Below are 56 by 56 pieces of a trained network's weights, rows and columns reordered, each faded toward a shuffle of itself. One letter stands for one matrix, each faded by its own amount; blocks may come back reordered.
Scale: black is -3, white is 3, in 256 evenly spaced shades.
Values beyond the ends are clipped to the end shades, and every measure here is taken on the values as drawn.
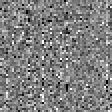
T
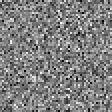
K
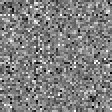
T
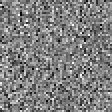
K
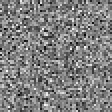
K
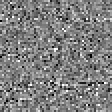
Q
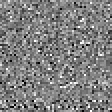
Q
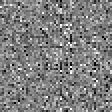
T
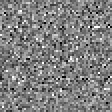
Q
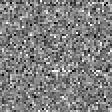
Q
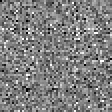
T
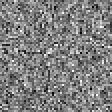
K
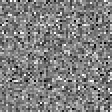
Q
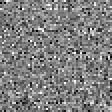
Q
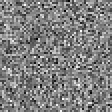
K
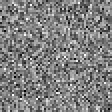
K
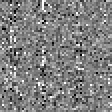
T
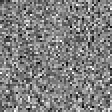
K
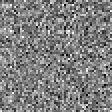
K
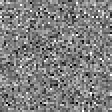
Q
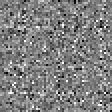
T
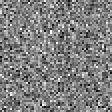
K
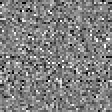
Q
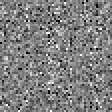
T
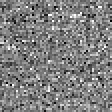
Q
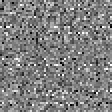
Q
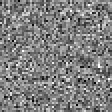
K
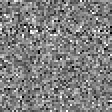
Q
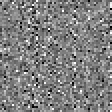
T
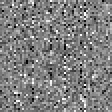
T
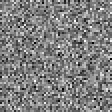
K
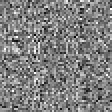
K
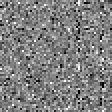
T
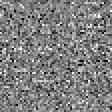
Q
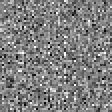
T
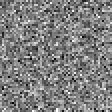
K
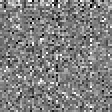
T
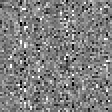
T
